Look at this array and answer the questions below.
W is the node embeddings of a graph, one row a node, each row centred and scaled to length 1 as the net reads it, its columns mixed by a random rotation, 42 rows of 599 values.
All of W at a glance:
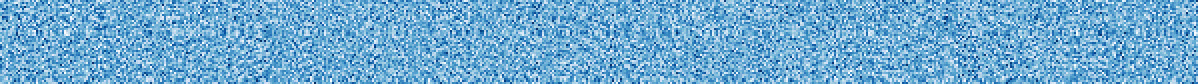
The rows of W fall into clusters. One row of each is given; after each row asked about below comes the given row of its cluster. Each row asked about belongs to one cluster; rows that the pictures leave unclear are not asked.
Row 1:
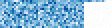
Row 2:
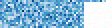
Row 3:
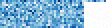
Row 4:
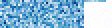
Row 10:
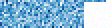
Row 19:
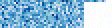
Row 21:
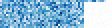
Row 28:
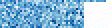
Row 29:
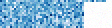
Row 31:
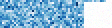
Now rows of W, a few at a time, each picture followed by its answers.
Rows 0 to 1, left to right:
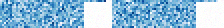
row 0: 10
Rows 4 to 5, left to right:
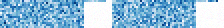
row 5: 10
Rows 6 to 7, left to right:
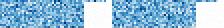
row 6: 3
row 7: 19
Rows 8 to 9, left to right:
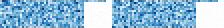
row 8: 4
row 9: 4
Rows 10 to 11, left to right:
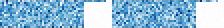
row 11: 1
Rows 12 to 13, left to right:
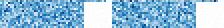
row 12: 2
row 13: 28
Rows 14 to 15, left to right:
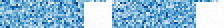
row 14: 4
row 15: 2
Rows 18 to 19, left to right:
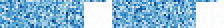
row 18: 28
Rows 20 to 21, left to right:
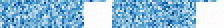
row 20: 31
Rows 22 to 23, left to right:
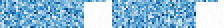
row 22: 1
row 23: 29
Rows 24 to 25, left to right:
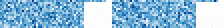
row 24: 2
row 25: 28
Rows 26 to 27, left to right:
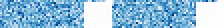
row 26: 21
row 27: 21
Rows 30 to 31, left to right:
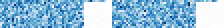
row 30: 31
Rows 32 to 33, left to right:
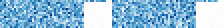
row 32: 29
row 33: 29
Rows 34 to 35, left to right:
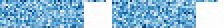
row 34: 3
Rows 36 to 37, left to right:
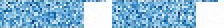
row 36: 2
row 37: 28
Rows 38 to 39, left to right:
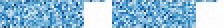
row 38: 31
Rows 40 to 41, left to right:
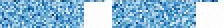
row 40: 19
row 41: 10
